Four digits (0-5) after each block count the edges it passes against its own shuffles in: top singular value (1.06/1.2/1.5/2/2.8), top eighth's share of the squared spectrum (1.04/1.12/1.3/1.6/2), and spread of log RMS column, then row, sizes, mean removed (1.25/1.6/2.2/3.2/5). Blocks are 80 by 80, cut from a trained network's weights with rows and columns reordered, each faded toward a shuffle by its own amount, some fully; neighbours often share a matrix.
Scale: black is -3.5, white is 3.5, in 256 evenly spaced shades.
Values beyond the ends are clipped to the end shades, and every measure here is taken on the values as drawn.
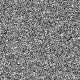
0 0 0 0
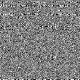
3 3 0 3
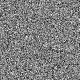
0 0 0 0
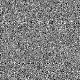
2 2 0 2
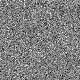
0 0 0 0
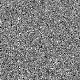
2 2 1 0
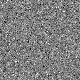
0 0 0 0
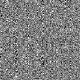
3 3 3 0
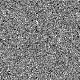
2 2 1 0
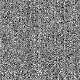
2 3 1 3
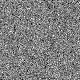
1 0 0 0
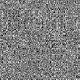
3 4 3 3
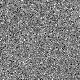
0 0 0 0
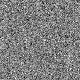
2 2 0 1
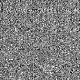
2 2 0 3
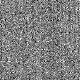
2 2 0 2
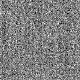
2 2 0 2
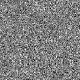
3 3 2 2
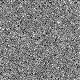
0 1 0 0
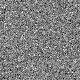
2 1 1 0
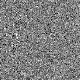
2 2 2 0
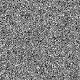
2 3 1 1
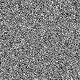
0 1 0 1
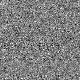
1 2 0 2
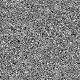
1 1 0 1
